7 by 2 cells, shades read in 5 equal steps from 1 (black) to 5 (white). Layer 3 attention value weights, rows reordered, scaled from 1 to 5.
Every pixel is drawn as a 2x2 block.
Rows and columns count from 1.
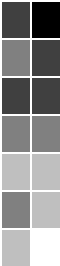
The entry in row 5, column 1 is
4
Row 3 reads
2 2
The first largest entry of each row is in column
1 1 1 1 1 2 2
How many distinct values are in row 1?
2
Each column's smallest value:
2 1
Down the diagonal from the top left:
2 2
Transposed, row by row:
2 3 2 3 4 3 4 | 1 2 2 3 4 4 5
